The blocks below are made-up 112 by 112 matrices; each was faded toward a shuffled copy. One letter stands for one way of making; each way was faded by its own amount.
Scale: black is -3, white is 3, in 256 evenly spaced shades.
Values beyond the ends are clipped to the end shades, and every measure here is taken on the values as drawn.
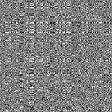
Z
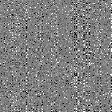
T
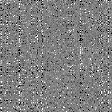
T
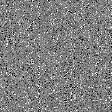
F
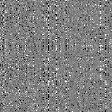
T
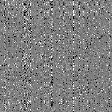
T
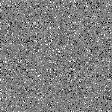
F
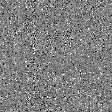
F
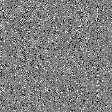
F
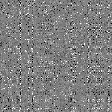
T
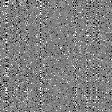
T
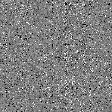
F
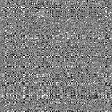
Z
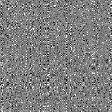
T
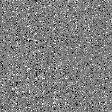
F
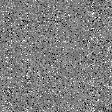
F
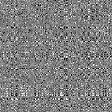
Z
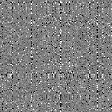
T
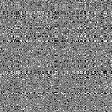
Z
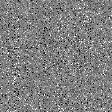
F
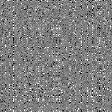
T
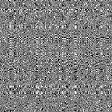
Z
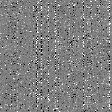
T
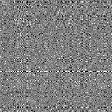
Z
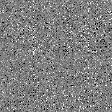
F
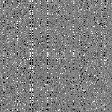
T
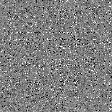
F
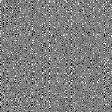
T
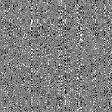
T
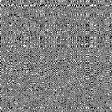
Z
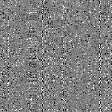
T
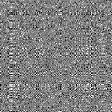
Z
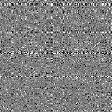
Z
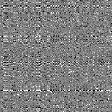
Z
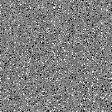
F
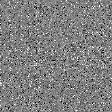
F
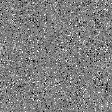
F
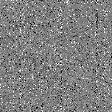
F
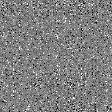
F
